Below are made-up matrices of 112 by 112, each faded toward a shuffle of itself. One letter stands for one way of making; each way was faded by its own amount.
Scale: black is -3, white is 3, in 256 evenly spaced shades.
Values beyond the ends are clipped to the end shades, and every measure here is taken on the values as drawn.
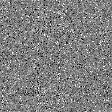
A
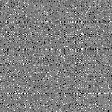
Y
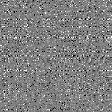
Y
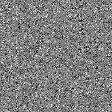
A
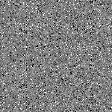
A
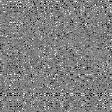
Y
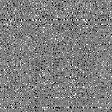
Y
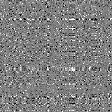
Y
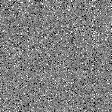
A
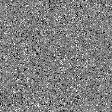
A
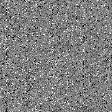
A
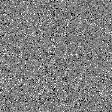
A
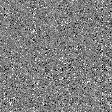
A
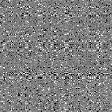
Y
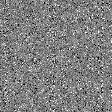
A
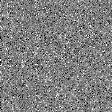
A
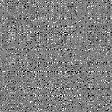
Y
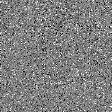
A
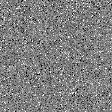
A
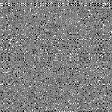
Y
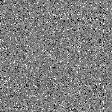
A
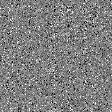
A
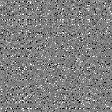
Y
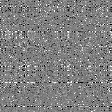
Y
